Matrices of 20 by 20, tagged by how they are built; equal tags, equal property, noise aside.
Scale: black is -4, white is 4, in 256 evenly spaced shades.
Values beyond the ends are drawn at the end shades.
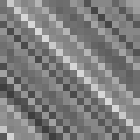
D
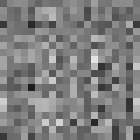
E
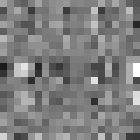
E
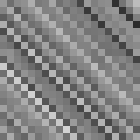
D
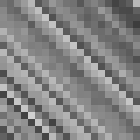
D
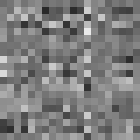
E
